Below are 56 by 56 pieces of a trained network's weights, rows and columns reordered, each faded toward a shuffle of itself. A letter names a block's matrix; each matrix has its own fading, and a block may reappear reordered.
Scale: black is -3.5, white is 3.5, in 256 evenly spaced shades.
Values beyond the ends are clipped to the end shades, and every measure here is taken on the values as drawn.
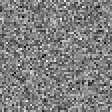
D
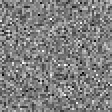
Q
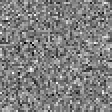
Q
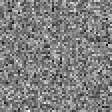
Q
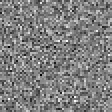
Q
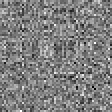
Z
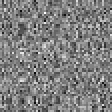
Z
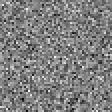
D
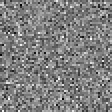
D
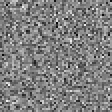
Q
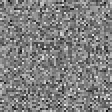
Q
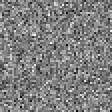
Q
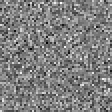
D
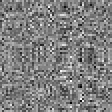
Z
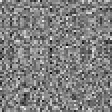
Z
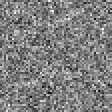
Q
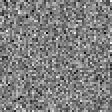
D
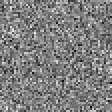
Q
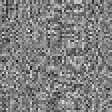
Z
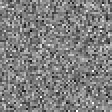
Q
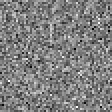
D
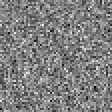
D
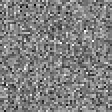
Q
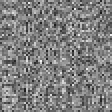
Z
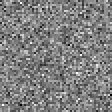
D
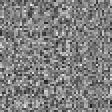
Z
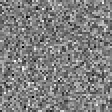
D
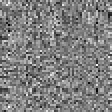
Z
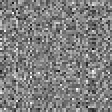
Z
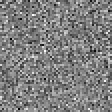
Q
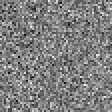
D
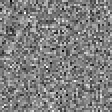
Q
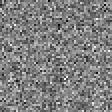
Q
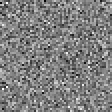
D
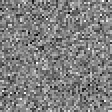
D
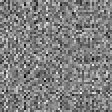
Z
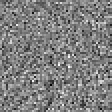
Q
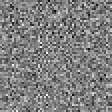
Z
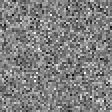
D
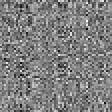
Z
